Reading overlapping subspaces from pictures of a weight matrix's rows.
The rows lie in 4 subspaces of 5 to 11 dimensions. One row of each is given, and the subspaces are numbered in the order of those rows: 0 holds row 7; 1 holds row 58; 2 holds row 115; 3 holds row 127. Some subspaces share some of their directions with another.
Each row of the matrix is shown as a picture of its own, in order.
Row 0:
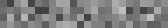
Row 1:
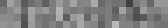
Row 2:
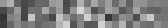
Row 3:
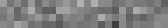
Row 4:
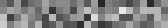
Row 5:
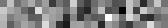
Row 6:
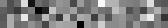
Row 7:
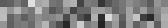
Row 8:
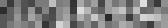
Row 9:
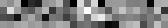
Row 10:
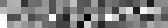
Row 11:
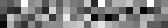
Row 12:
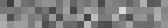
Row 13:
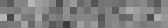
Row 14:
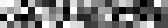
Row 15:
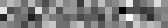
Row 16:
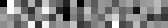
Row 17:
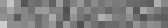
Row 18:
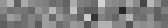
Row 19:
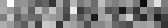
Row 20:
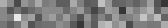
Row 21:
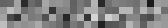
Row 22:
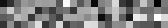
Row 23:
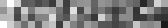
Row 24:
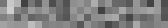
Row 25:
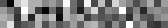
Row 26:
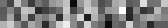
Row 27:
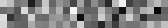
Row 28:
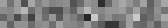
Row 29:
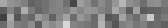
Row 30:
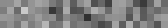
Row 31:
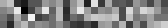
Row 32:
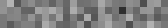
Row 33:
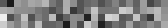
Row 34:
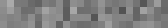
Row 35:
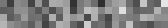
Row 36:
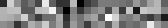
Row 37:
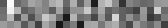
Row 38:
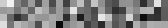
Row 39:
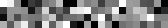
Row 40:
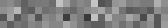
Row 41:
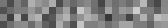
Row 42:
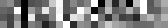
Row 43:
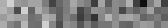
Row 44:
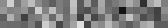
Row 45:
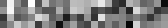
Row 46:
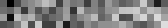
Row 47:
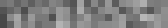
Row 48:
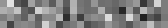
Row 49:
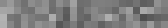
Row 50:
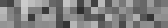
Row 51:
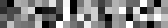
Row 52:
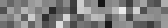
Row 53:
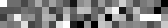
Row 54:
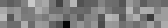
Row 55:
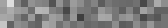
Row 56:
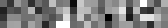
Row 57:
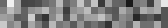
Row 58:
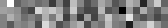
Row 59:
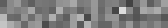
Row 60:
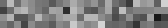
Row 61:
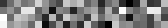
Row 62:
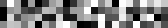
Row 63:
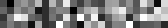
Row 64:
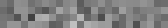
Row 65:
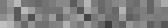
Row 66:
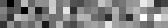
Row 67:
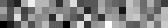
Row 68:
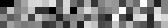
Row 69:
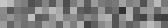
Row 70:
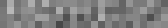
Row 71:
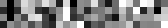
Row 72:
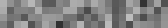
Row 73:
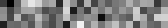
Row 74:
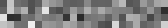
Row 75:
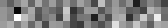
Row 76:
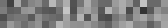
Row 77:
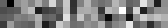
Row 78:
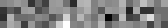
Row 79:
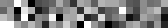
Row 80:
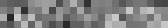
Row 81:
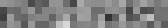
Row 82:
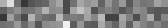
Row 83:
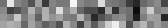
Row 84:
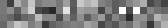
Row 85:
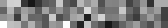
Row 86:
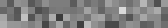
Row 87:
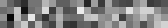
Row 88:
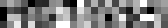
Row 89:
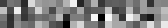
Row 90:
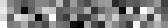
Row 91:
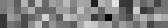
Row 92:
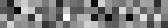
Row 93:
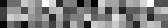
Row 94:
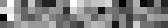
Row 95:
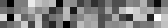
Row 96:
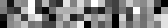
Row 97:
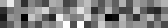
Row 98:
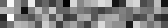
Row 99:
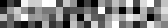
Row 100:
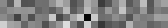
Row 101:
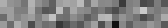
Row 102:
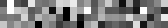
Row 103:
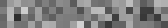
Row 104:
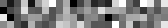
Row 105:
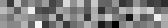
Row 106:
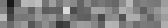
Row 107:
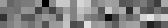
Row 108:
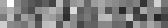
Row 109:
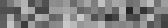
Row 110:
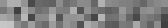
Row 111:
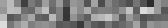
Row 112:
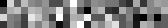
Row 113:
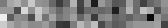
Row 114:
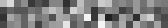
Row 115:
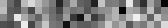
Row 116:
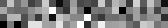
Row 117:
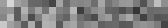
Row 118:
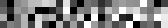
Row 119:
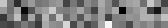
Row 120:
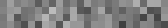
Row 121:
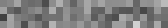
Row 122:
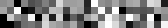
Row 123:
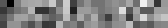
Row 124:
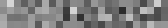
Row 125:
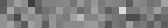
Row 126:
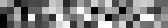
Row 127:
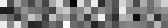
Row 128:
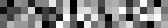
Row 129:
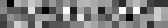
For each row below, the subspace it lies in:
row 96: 3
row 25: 1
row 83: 2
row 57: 2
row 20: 2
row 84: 3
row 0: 0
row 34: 2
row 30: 2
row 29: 2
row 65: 0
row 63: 3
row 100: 2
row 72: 3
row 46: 0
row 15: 2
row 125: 2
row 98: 3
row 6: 0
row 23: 0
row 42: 2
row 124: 3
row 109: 2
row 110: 0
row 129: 3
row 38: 3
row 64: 2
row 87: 0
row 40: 0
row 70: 3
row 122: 0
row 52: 2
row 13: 0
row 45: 3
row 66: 2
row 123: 3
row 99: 3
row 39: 2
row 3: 3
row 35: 3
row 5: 1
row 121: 2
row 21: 2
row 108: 0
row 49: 1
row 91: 3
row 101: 3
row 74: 3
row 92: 0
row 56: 1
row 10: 2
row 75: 2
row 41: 0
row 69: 3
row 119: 2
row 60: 2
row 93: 3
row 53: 2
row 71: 3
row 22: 3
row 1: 2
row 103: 2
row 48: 0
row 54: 0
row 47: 1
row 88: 1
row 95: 0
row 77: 1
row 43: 2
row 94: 3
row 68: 3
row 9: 2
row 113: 0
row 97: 0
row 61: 2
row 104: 3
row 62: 3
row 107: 3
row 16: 3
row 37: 3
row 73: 0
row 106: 3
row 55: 2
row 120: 2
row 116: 3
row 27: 3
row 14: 2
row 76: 2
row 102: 3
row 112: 2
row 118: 2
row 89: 2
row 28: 2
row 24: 3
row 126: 2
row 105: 3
